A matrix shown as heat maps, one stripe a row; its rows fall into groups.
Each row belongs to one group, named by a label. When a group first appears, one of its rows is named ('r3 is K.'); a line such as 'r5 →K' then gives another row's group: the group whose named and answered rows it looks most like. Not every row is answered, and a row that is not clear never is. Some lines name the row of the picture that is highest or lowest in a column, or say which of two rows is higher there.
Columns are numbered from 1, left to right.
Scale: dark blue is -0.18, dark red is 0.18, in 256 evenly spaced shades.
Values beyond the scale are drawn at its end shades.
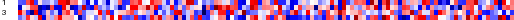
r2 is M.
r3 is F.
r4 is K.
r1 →K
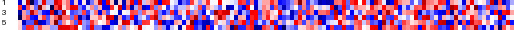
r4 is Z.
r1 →Z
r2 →K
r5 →F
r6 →K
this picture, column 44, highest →5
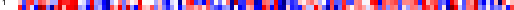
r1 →K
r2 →K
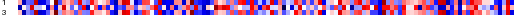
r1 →F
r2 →M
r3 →F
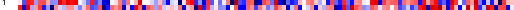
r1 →K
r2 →K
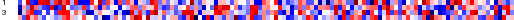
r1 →Z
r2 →M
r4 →K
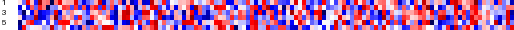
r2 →M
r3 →F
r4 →F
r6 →M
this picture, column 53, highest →5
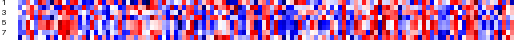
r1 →Z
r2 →M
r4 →M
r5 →K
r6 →K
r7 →K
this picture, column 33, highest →2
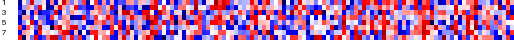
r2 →Z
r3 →F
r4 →M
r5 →M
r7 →M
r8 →F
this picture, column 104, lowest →5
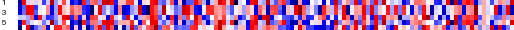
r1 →M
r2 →Z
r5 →M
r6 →Z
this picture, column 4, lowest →6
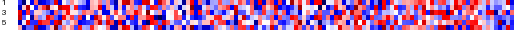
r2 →Z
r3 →K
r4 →F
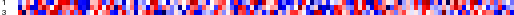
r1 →Z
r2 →Z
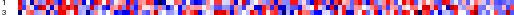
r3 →Z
